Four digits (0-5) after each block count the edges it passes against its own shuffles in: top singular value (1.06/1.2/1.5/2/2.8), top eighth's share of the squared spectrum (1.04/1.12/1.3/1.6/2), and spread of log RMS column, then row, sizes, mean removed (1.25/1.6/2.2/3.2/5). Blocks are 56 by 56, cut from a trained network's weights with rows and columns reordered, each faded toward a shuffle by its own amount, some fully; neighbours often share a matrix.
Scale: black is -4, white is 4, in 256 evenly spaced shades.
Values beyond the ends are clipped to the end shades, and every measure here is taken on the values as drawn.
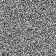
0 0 0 0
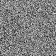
0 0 0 0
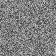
0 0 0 0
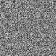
3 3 0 1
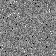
0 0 0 0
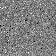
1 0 0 0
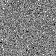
0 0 0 0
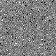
3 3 1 1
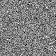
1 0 0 0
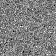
2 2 0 1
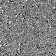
1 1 0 0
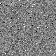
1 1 0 0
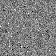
1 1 0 0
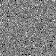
3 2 1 1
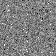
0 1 0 0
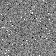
0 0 0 0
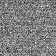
2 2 0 0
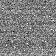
2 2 0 0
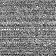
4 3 0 2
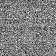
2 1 0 0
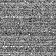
3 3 0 1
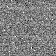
1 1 0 0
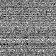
4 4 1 2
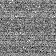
3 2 0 0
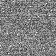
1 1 0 0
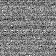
3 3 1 1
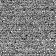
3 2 0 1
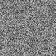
3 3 0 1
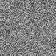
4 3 0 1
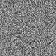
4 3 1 1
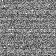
3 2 0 0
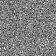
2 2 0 0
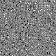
3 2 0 1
